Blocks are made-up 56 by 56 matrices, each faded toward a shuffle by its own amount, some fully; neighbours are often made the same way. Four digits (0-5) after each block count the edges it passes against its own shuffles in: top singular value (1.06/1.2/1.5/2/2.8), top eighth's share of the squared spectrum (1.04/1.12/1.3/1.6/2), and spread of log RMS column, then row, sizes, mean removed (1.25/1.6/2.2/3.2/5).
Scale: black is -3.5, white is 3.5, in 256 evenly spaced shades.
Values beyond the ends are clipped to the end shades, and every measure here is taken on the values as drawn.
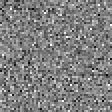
0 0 0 1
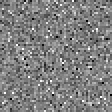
0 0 0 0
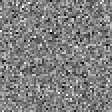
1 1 0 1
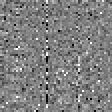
4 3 2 0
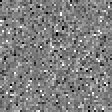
0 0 0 0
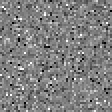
2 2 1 0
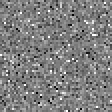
1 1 0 0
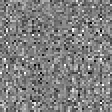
4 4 2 2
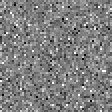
1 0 0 0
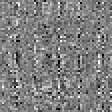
4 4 3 2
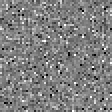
2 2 1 0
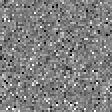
0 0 0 0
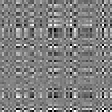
5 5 4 4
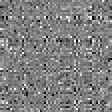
4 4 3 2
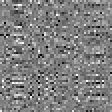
4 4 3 2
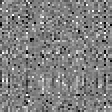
4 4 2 2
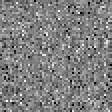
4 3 1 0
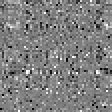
4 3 1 2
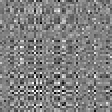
5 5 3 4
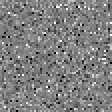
2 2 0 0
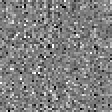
4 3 1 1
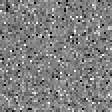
1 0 0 0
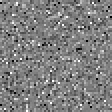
0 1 0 0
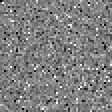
1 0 0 0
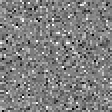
3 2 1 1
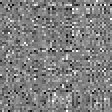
4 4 2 2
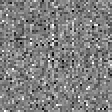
4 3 1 1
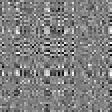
5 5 3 3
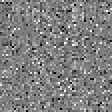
3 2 1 0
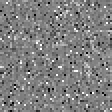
2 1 0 0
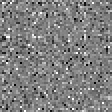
3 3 1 1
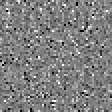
3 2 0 0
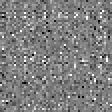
4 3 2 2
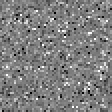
2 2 0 0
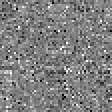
3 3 1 1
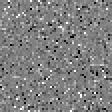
0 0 0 0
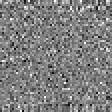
4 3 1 2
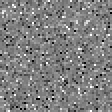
0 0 0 0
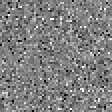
1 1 0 0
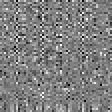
4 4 3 2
